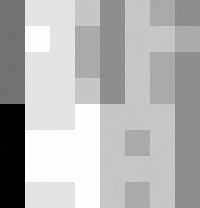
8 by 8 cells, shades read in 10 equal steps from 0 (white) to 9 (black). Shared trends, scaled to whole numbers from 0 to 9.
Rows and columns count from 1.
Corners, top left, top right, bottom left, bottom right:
5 4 9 4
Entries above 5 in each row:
0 0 0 0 1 1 1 1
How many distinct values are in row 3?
5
